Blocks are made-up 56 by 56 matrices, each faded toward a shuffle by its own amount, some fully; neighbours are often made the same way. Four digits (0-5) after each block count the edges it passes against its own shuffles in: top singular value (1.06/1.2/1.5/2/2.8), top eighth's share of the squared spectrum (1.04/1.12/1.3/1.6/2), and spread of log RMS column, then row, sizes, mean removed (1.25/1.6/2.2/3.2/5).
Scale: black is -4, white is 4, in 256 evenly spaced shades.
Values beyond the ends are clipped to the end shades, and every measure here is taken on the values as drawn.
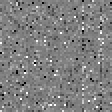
3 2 1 0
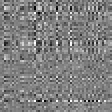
5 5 3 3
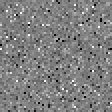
0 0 0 0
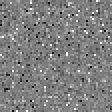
0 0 0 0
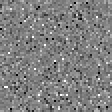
1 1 0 0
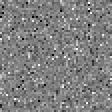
2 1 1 0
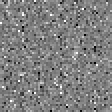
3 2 1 0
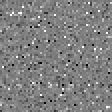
2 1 0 0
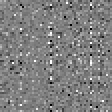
4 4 2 1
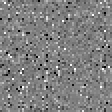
3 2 1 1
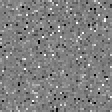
0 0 0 0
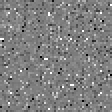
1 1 0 0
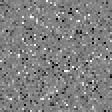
0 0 0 0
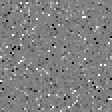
0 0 0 0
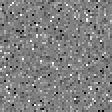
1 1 0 0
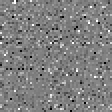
3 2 0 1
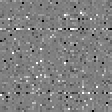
4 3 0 1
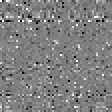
4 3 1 2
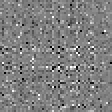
4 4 2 2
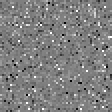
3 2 0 0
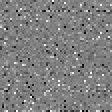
3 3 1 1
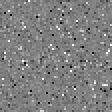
1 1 0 0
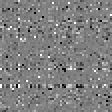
4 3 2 2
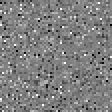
2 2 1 0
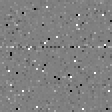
2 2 0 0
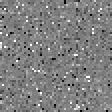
2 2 0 0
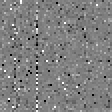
3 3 1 0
